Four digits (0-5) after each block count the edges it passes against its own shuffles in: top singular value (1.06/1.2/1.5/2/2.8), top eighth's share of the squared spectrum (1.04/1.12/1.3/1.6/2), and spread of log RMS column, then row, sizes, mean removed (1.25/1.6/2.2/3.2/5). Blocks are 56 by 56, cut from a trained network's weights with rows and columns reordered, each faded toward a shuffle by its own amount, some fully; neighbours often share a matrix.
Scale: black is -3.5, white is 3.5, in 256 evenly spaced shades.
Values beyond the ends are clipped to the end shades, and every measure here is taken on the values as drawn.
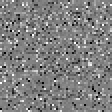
2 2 0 1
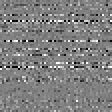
4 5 0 4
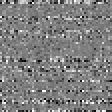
3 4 0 4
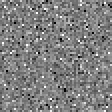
0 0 0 0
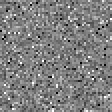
0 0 0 0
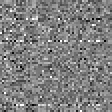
4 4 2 2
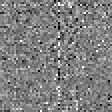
3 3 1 1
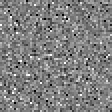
2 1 0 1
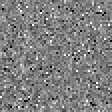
0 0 0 0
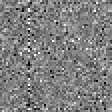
3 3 1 1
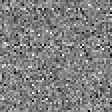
3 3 0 2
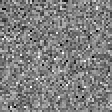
0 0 0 0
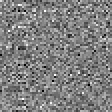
4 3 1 1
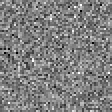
1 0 0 0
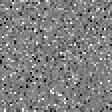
1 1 0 0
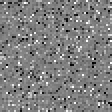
0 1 0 0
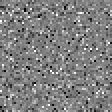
3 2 0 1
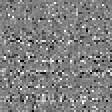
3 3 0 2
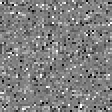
2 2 0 1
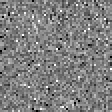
1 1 0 0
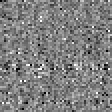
3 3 0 2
